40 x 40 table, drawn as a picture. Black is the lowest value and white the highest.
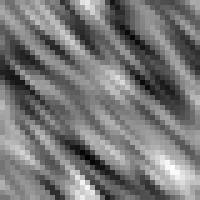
The halves do not mirror each other. No single row or column stands out from its neighbours. The grain runs diagonally down to the right. The bottom right is the ninth with the highest average.
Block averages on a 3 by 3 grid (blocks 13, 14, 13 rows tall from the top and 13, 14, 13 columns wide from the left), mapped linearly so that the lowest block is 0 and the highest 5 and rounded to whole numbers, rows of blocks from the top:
200
030
325
